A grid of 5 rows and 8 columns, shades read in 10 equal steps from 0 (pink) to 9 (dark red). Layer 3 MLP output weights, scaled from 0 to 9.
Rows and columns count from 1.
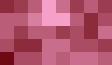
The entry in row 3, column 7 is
7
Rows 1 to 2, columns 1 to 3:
7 6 4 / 4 4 2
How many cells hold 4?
10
